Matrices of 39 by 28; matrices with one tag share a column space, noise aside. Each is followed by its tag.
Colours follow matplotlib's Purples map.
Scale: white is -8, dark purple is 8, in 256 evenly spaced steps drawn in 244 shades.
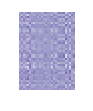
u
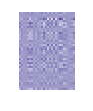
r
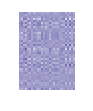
r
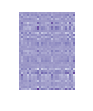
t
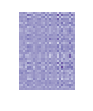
u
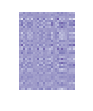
r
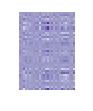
t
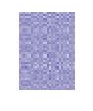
u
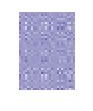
t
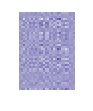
r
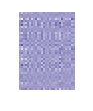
r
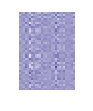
u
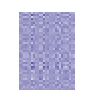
u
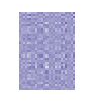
u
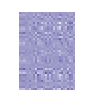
t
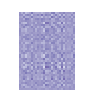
u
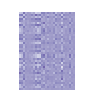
u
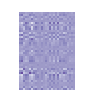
t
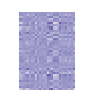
t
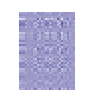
r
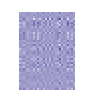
r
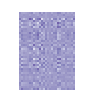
r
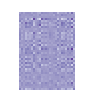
r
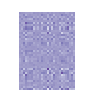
t
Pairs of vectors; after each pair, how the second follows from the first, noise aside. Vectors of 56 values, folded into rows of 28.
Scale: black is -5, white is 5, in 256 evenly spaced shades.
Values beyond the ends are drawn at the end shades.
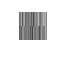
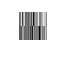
scaled up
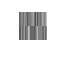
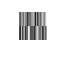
scaled up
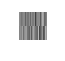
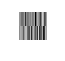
scaled up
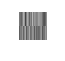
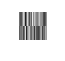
scaled up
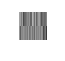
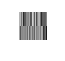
scaled up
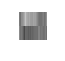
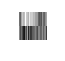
scaled up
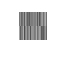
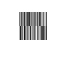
scaled up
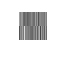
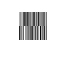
scaled up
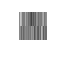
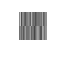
sign-scrambled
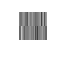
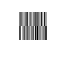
scaled up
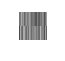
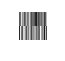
scaled up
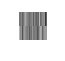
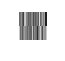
scaled up
